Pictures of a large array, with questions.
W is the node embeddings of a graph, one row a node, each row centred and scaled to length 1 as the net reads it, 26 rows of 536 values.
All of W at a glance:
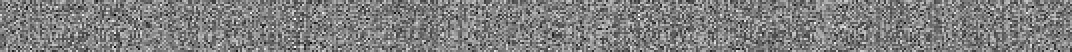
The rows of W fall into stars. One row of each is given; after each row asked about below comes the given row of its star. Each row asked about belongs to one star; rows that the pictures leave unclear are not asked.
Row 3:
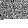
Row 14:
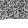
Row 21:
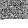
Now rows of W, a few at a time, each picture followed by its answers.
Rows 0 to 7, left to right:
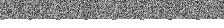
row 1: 21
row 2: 14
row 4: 3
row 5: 14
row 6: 21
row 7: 14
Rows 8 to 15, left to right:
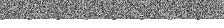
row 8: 21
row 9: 14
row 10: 21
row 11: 3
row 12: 21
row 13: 21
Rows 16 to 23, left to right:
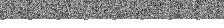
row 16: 3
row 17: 3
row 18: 3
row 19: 14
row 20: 3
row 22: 3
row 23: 14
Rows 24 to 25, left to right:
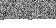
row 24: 3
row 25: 14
